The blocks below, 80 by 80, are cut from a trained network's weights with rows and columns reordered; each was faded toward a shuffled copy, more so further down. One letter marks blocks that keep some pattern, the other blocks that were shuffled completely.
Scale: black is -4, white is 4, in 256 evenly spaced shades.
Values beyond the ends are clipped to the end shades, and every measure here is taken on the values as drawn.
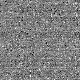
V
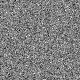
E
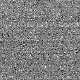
V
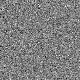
E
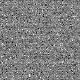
V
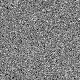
E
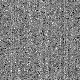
V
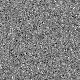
E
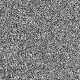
V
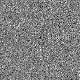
V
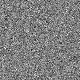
E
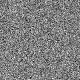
E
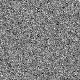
V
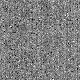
V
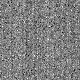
V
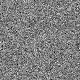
E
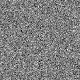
V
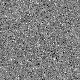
E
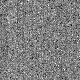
V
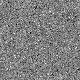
E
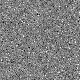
E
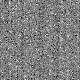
V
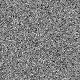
E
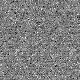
V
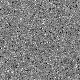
E
